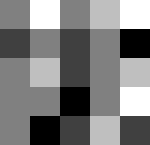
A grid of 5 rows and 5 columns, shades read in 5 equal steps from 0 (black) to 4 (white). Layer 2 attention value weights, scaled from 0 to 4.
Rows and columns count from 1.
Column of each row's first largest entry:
2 2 2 5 4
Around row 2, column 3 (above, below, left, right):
2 1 2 2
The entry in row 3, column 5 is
3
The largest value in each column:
2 4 2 3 4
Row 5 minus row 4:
0 -2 1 1 -3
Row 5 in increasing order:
0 1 1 2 3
